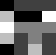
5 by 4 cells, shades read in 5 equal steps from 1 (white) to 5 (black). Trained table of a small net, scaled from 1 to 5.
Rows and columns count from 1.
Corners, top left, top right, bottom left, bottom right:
5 4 5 4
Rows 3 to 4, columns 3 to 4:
3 3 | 3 4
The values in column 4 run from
1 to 4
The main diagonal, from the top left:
5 5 3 4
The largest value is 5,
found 4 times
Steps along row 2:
up same down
